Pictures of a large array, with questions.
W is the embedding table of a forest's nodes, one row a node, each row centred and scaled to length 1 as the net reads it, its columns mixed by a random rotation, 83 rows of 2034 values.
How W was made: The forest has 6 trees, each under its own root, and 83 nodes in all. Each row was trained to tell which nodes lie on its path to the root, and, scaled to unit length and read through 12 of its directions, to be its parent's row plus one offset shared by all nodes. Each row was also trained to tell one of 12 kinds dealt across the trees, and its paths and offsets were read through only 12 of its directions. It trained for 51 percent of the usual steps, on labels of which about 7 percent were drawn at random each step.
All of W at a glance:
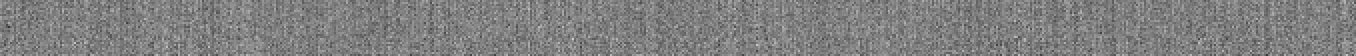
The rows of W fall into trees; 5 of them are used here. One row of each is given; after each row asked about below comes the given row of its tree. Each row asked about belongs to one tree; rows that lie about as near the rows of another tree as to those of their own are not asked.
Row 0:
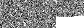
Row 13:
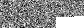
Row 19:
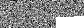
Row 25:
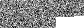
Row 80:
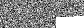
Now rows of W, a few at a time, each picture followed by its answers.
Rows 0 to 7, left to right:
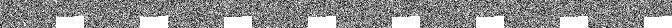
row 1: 0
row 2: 19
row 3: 0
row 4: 19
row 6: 25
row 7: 80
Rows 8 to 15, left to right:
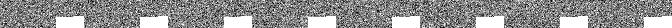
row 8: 0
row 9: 19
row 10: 80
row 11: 25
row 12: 13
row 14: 13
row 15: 19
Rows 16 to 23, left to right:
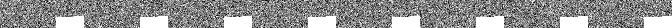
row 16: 0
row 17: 19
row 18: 0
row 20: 0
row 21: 25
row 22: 13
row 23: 13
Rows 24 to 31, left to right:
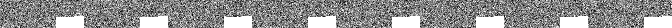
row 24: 25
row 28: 19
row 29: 0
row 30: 19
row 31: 25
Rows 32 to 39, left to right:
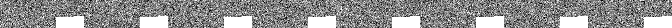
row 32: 19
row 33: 13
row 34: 0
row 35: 0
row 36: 19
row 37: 19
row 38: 0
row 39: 25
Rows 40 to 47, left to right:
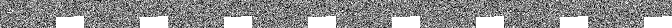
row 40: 19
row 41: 19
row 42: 0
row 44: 13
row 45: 19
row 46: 13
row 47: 25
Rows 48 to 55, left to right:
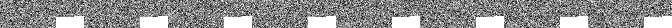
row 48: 25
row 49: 0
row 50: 0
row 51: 0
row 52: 19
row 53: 25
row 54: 80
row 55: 25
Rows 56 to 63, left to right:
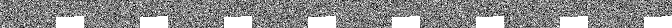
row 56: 13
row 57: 80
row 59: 80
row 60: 19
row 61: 80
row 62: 25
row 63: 0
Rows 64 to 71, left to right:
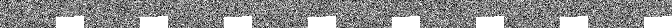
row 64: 13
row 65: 0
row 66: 13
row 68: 19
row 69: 13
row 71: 13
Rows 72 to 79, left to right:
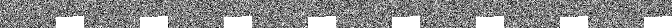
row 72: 80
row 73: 25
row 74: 0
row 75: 19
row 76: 80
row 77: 0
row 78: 13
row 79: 25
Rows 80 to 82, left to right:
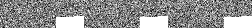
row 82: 13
